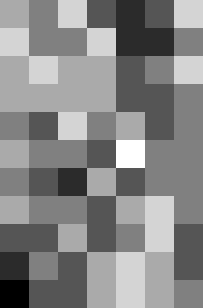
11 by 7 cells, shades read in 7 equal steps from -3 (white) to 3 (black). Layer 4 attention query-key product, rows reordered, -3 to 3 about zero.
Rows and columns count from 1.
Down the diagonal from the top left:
-1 0 -1 -1 -1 0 0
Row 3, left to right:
-1 -2 -1 -1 1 0 -2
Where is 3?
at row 11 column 1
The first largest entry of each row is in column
5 5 5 5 2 4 3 4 1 1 1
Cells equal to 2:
5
